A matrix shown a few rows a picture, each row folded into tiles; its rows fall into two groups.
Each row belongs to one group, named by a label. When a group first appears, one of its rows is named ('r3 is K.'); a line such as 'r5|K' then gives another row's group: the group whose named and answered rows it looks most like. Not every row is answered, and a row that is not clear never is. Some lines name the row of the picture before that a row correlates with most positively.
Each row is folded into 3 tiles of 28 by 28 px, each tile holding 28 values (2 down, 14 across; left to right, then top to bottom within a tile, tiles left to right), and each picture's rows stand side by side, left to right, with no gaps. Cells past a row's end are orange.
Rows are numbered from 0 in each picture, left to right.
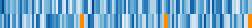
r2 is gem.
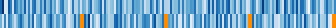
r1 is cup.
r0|gem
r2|gem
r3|gem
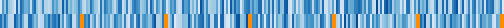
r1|cup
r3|cup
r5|cup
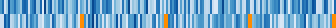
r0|gem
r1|gem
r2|cup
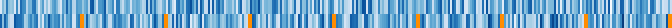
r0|cup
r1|cup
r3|cup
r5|cup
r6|gem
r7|cup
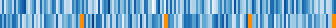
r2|cup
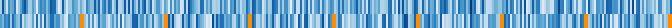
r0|gem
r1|gem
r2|cup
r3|cup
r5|gem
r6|cup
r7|gem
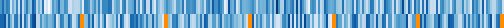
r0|cup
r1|gem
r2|gem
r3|gem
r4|cup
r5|cup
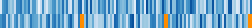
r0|cup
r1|cup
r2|gem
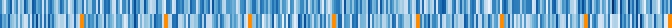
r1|gem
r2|gem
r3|gem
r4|gem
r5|gem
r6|gem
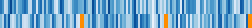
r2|gem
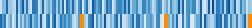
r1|gem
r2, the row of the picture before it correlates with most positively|0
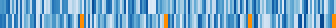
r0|cup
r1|gem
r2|cup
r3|cup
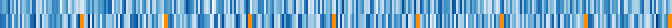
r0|cup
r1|gem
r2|cup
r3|cup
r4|cup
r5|gem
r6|cup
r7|cup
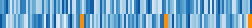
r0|cup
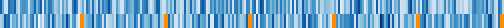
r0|gem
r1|gem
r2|cup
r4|gem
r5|cup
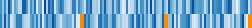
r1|cup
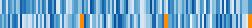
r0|gem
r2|gem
